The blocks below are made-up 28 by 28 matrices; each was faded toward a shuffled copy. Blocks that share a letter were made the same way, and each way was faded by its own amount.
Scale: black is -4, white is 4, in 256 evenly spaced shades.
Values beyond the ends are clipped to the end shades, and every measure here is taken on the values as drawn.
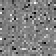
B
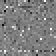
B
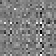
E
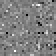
B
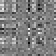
E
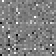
B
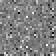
B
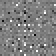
B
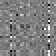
E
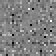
B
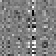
E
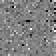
B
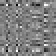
E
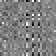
E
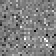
B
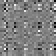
E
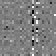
E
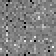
B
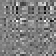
E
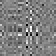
E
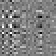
E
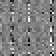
E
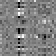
E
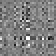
E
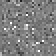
B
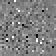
B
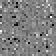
B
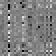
E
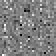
B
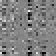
E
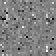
B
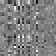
E
